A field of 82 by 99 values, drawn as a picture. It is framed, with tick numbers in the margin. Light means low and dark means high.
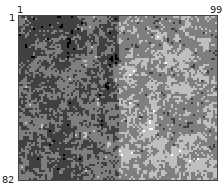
Ninth with the highest average: top left. Seam: vertical, 50% of the way across, the left part higher. Average level on the scale: 50%.
